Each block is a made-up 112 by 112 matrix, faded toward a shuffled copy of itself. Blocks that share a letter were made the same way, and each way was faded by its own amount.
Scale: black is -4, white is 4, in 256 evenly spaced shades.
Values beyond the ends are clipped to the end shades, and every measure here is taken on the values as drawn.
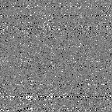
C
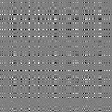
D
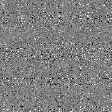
C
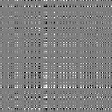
D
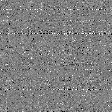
C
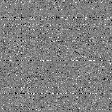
C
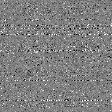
C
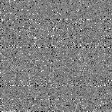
C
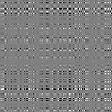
D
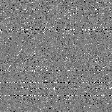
C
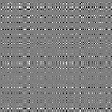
D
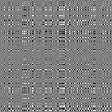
D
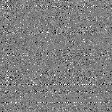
C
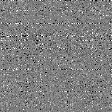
C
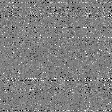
C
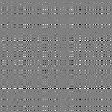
D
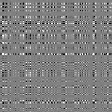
D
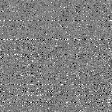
C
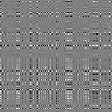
D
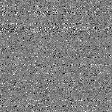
C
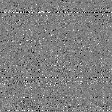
C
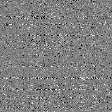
C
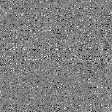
C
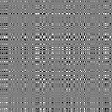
D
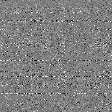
C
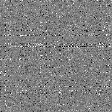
C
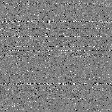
C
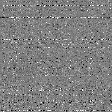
C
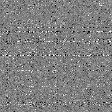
C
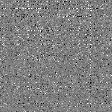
C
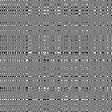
D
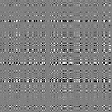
D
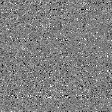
C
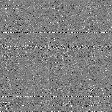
C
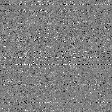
C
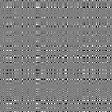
D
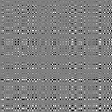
D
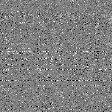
C
